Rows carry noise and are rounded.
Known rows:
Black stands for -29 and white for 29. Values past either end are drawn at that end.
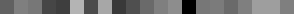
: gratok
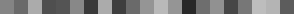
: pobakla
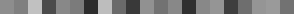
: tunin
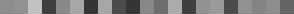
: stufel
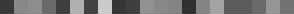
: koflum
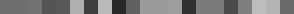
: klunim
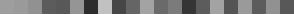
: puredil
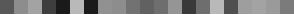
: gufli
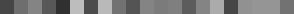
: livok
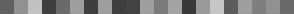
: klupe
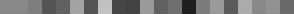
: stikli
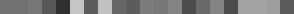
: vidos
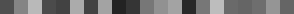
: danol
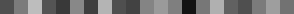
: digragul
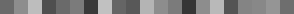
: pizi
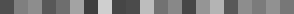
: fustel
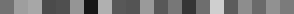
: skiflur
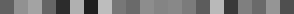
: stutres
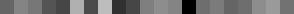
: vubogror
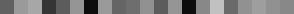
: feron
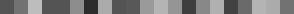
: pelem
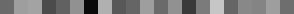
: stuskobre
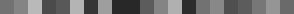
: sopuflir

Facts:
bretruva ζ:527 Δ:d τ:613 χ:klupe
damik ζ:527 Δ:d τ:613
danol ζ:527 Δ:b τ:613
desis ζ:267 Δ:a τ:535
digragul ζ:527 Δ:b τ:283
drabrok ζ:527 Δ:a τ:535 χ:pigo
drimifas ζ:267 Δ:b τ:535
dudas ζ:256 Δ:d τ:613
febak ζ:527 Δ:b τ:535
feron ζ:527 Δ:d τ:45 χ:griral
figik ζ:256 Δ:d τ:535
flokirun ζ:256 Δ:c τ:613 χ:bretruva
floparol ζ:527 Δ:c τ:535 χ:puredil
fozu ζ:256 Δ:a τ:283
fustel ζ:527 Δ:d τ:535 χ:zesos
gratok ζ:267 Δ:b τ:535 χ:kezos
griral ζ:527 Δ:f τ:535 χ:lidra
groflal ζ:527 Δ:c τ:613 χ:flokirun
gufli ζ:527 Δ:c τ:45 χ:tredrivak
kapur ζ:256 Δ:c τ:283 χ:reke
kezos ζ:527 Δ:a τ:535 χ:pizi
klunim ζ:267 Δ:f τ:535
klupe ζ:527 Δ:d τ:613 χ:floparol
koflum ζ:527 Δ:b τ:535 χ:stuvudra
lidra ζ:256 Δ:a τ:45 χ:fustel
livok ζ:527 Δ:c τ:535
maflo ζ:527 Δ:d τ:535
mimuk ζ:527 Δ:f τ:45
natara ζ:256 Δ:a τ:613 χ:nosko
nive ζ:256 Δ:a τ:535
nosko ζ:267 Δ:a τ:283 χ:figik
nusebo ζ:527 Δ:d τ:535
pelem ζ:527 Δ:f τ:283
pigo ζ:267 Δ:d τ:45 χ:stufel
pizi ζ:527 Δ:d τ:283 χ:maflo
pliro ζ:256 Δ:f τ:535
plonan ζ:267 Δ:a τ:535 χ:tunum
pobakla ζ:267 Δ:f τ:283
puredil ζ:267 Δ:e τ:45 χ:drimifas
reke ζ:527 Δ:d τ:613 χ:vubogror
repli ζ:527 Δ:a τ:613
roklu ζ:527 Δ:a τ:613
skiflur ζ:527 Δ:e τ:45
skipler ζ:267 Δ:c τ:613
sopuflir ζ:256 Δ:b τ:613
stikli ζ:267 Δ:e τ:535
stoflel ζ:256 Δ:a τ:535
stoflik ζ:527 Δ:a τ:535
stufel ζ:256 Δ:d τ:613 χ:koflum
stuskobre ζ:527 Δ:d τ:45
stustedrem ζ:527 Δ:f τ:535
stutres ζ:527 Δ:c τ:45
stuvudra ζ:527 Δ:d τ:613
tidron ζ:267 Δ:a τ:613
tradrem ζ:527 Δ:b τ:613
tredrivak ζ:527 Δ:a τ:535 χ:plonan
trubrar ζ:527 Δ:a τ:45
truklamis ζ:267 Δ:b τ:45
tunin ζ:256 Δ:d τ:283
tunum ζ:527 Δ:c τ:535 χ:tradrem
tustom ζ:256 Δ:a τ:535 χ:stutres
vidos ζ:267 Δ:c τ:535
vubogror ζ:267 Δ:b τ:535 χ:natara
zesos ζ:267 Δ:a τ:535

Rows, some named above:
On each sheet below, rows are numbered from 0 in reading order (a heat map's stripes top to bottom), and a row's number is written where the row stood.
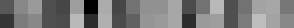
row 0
mimuk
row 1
griral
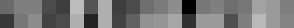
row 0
gratok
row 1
griral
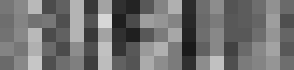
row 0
sopuflir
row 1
drimifas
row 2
sopuflir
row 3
nosko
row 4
pizi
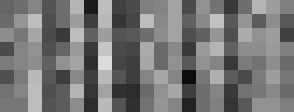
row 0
pliro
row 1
stuvudra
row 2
skipler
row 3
nusebo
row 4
figik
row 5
digragul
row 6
natara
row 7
fozu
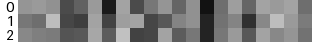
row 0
pigo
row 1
kapur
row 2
stikli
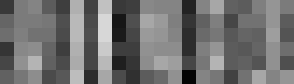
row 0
febak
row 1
zesos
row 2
drimifas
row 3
koflum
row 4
tradrem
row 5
tustom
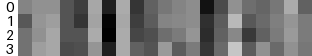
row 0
truklamis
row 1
trubrar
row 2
lidra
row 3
skiflur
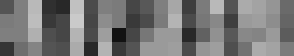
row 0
groflal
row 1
flokirun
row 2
tidron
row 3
stustedrem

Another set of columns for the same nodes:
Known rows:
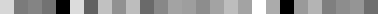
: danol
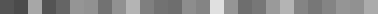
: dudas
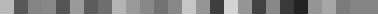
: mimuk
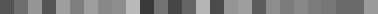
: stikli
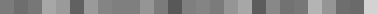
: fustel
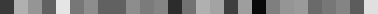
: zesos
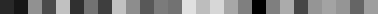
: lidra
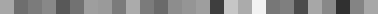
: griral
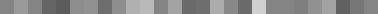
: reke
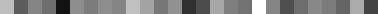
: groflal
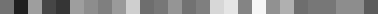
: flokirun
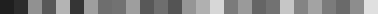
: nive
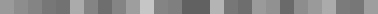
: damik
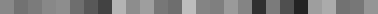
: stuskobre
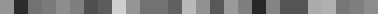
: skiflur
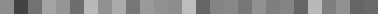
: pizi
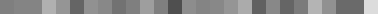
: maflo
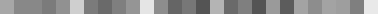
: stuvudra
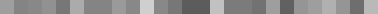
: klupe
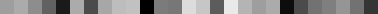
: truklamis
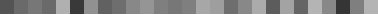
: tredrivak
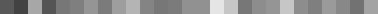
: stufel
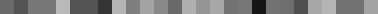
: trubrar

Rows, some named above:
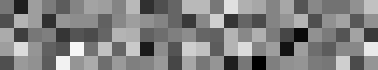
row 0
pliro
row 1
tidron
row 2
gufli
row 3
drimifas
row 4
nosko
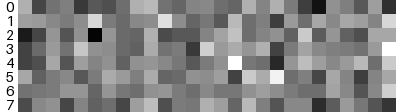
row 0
gufli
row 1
stuvudra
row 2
tustom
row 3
figik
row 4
natara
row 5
griral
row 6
nusebo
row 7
pigo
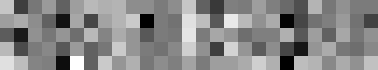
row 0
pelem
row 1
truklamis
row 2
tunin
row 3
mimuk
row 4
tradrem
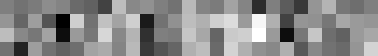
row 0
stuskobre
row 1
sopuflir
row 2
febak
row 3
pliro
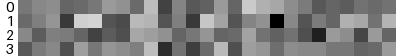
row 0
vidos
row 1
puredil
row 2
feron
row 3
stikli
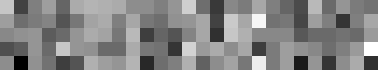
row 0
pelem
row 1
griral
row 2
klunim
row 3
figik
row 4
kapur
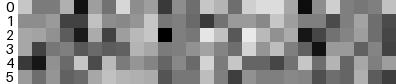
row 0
koflum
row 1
skipler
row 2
truklamis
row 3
stutres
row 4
fozu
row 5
pobakla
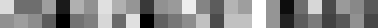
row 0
digragul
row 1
gratok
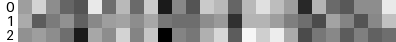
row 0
drimifas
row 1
stustedrem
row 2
vubogror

